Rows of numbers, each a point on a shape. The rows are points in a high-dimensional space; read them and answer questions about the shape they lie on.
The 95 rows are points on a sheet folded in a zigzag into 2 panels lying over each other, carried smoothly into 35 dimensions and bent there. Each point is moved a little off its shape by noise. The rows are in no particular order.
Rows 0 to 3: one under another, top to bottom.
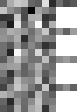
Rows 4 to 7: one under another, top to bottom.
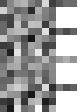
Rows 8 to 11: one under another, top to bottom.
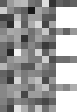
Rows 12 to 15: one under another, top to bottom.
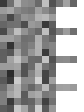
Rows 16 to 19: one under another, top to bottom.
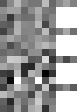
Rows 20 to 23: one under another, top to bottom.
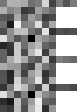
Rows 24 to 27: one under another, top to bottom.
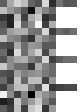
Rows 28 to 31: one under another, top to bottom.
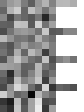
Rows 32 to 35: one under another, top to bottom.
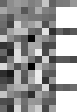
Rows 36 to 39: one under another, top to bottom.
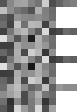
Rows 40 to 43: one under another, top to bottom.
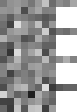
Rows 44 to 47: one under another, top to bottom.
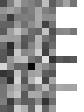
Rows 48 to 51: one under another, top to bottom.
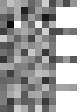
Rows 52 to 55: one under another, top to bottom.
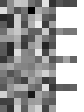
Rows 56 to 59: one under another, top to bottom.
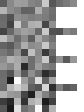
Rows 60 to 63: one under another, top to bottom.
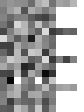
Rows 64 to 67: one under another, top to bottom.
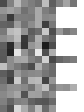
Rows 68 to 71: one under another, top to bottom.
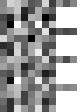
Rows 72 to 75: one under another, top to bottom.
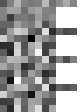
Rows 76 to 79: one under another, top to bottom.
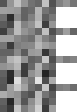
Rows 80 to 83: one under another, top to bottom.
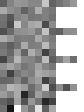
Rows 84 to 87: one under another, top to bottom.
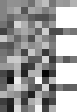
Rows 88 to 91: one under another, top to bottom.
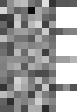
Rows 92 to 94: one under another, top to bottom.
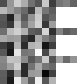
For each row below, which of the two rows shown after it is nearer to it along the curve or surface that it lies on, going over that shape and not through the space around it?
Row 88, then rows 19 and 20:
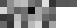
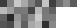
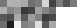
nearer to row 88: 20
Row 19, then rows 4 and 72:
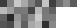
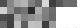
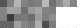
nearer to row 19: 72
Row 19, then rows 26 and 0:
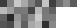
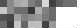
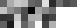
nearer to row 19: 0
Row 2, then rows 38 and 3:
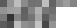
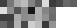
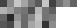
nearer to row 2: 3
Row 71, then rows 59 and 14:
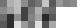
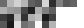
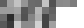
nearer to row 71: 14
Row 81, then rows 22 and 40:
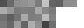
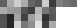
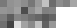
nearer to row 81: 40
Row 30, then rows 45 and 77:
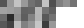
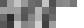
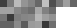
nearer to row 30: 45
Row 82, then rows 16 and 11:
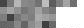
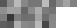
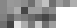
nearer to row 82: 16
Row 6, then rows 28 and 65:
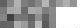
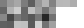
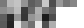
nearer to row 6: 28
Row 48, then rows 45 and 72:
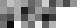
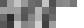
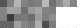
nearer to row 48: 45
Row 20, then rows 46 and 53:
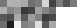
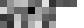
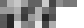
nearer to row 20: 46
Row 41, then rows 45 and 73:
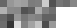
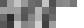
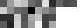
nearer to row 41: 73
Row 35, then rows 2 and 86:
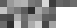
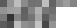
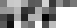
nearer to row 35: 86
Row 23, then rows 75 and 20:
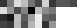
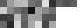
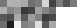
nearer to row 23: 75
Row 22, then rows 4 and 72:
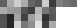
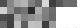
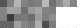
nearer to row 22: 72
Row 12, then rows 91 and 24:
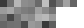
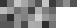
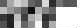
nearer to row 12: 91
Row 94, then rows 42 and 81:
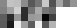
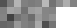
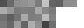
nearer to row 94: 42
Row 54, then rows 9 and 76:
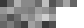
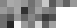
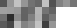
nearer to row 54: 76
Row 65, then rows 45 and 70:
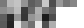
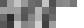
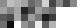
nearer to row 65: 45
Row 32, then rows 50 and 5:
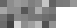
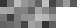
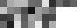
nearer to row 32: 5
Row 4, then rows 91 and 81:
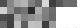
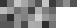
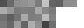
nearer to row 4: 81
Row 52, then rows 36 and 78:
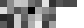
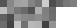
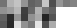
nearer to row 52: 36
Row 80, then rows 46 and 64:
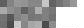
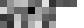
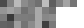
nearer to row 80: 46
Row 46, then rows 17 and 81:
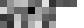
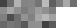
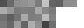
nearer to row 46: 81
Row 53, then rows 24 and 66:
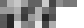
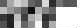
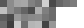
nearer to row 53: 24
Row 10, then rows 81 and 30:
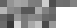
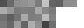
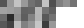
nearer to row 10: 81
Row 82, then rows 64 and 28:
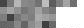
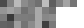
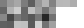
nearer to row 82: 64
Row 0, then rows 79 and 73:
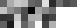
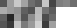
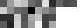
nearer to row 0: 73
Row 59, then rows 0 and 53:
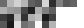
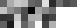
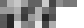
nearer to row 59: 0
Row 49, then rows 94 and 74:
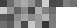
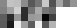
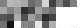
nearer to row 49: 74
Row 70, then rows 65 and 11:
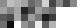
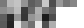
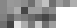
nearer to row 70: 11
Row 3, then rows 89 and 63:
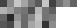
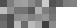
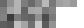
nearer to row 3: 63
